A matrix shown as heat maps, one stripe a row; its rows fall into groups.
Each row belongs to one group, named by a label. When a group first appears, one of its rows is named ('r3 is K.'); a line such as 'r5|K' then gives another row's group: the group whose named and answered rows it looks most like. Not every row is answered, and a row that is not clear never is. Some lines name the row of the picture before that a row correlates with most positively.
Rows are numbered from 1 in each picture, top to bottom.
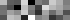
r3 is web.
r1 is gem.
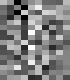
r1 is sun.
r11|web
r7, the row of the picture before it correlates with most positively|4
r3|gem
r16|web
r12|gem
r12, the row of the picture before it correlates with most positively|2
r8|web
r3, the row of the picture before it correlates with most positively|2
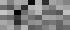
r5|sun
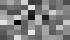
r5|sun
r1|web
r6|web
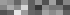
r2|web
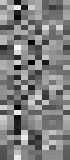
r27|gem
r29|gem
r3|sun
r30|web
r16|gem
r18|gem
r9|gem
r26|sun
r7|web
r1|sun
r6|web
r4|sun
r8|sun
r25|sun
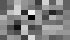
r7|gem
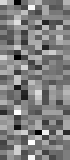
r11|gem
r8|web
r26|sun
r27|web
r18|sun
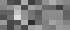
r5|gem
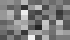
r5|web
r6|web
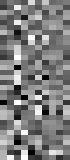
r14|sun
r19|gem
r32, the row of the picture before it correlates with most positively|3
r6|gem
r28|sun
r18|sun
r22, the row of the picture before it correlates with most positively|2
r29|sun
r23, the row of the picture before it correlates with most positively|2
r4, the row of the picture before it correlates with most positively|2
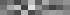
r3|gem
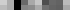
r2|sun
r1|sun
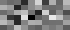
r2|sun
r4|gem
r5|sun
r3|web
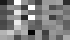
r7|gem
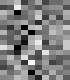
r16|web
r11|gem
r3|sun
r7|gem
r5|web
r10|sun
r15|gem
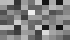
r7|gem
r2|gem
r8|web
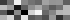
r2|sun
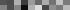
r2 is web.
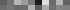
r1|web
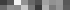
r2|web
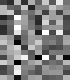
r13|sun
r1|web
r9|sun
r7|web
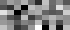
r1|web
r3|sun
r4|gem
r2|web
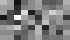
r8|sun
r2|sun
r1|sun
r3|gem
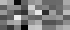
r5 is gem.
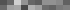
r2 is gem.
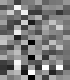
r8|sun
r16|gem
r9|gem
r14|web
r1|sun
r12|gem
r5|gem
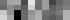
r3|sun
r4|sun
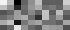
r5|sun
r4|web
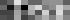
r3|web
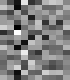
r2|sun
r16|sun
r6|sun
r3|web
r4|gem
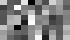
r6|sun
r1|gem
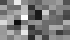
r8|gem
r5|sun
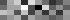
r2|web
